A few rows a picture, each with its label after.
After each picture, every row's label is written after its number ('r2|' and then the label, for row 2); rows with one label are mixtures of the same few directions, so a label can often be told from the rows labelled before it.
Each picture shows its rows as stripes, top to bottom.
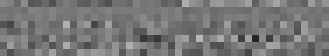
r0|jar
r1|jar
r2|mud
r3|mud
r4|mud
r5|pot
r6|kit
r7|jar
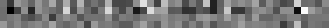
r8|mud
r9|mud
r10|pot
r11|mud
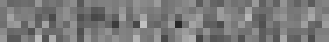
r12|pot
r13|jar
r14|jar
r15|jar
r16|pot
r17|pot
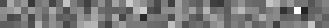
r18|kit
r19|mud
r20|jar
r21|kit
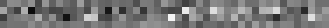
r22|pot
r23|jar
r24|kit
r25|pot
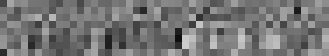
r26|kit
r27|mud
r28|pot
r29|pot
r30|jar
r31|jar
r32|jar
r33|kit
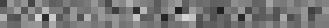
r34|kit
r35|jar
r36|pot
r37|pot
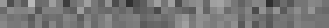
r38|kit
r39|pot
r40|pot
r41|pot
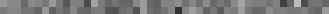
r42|mud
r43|jar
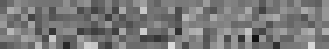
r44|mud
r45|jar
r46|jar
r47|kit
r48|jar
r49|pot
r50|kit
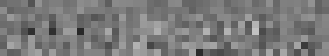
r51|kit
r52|kit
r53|jar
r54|pot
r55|pot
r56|jar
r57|mud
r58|pot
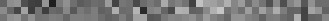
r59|pot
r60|jar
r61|mud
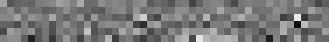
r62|kit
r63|jar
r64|mud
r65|mud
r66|mud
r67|pot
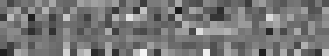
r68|jar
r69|jar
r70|kit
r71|jar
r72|pot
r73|kit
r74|mud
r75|mud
